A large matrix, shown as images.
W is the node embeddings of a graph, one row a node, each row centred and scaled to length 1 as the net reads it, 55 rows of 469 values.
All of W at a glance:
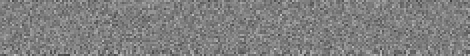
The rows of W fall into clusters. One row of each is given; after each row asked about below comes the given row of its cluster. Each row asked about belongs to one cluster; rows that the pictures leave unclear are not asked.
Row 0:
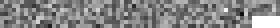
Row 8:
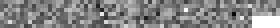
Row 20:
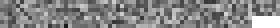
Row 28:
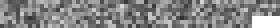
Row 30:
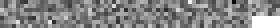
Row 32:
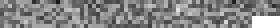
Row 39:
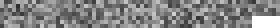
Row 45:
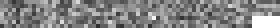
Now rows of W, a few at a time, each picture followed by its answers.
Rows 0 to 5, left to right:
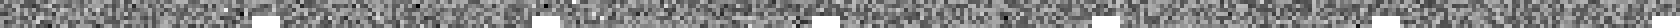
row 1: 0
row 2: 28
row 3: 39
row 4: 28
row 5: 0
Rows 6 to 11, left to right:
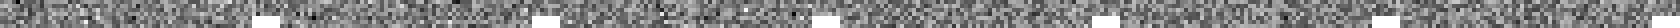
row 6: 0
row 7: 28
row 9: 45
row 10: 39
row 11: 0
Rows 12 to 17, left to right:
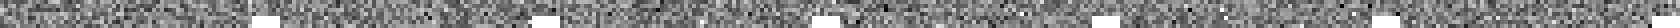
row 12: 30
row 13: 39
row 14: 32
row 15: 30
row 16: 8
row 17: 20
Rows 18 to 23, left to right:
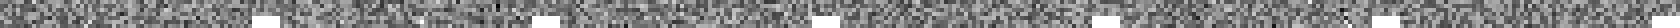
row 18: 8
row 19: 32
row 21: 45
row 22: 45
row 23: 0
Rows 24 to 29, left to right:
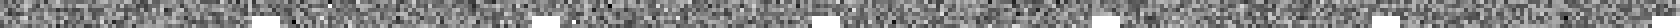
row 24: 20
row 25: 20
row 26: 20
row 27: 8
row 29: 39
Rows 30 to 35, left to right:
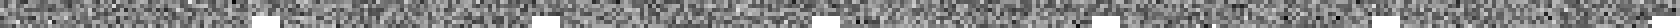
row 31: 32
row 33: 28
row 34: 39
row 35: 39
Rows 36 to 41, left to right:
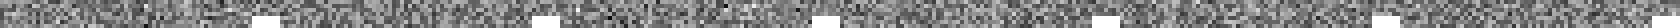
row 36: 32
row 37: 0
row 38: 8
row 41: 45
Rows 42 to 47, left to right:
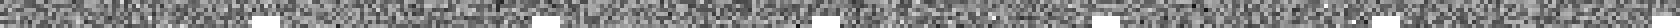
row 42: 0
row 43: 32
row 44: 28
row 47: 8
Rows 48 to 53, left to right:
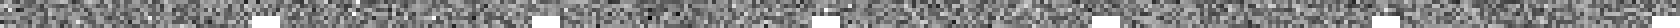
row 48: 0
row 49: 45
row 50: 32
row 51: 32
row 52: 32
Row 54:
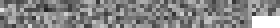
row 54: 30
